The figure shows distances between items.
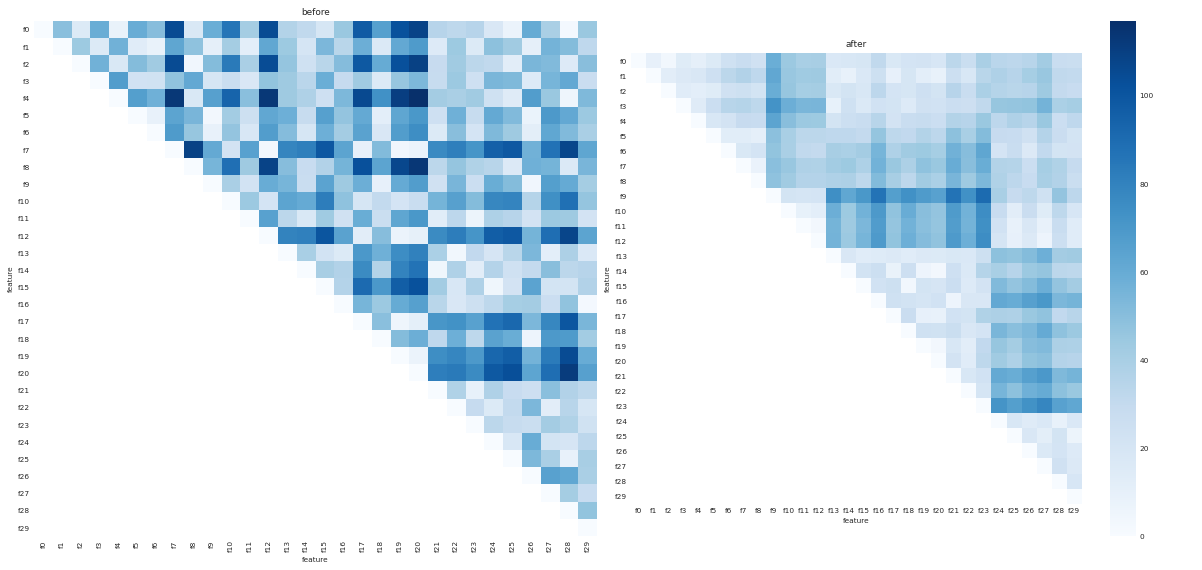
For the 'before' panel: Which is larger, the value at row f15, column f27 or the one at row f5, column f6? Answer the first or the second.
the first
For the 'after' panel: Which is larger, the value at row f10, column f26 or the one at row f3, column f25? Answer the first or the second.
the second
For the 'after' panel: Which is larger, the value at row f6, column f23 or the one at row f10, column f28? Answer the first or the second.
the first
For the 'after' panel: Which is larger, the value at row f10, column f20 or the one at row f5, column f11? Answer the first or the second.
the first
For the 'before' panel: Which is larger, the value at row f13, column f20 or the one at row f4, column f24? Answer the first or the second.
the first
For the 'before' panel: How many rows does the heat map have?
30
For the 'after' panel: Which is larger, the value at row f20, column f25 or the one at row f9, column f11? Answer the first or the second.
the first
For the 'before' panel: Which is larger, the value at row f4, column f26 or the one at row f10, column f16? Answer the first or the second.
the first
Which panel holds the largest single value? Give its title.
before
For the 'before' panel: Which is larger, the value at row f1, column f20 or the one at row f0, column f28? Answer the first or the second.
the first
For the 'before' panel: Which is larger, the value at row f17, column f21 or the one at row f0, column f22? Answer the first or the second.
the first
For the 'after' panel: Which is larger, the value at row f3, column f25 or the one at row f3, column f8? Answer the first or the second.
the first
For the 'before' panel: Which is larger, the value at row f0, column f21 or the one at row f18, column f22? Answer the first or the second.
the second
